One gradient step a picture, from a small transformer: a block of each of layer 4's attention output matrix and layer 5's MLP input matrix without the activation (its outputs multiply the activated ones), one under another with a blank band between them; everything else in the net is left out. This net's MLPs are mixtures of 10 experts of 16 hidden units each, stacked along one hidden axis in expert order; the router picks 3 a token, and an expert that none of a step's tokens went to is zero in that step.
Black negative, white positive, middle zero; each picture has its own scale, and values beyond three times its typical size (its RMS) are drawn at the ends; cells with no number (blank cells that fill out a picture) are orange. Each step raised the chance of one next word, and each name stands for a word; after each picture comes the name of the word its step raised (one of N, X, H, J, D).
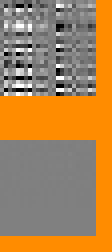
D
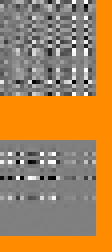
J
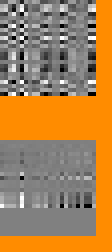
J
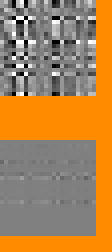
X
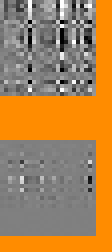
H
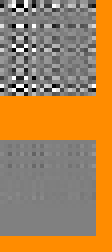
D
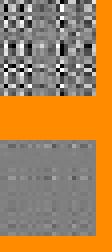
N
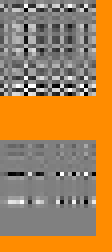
D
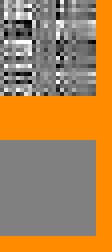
X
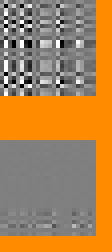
H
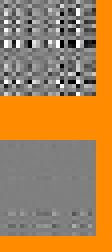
H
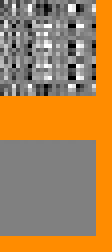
N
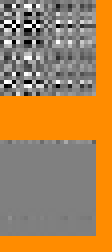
H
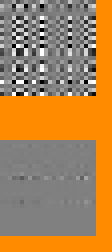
J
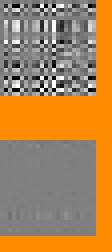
D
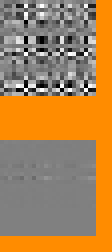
D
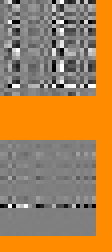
H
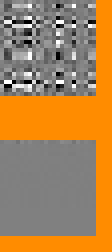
H
